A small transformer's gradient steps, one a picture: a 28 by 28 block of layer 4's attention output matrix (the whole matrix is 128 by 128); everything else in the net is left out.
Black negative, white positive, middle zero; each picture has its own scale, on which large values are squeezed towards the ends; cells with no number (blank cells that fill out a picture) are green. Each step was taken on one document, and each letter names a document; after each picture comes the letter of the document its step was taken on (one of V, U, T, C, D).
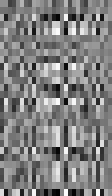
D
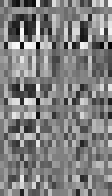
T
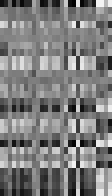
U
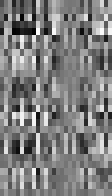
T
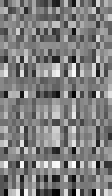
D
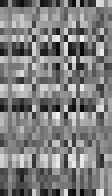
U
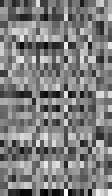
U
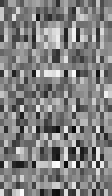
D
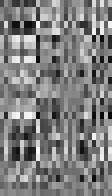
T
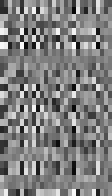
D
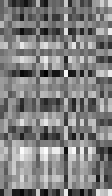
U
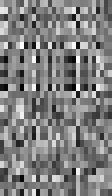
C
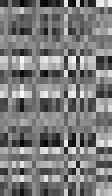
U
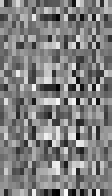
D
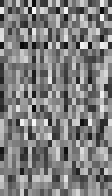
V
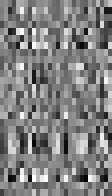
V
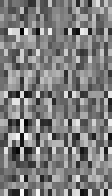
T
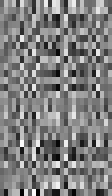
D
